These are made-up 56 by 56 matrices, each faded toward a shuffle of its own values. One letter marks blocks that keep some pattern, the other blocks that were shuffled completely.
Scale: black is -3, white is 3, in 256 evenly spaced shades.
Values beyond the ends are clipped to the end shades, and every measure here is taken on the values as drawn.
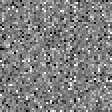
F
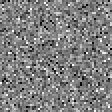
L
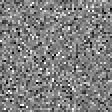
L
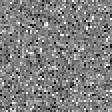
L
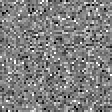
F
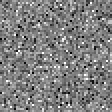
L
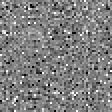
F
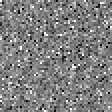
L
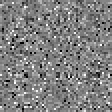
F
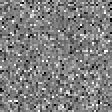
F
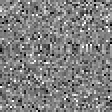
F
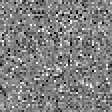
F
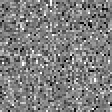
F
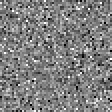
L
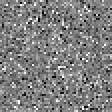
L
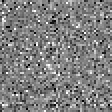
F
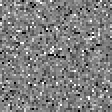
L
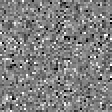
F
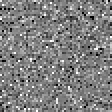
F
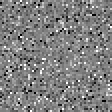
L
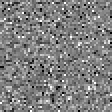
F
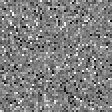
L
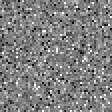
L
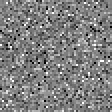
L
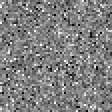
L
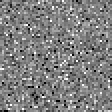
L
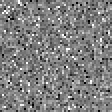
L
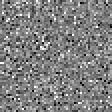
F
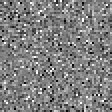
L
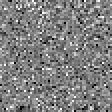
F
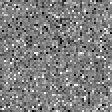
L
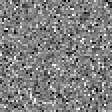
L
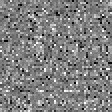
F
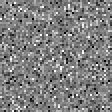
L
